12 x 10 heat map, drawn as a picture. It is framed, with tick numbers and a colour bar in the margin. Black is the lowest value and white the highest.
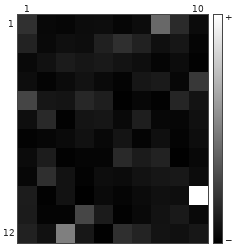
Stripes: none. Average level on the scale: 10%. Slope: none. Ninth with the highest average: bottom right. Mirror symmetry: none. Roughest part: bottom right.
